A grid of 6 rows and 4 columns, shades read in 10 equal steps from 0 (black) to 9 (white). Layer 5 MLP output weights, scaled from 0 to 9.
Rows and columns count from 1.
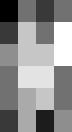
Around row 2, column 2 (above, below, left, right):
4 7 2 4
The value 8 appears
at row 4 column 2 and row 4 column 3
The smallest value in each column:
0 4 1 4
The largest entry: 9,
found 2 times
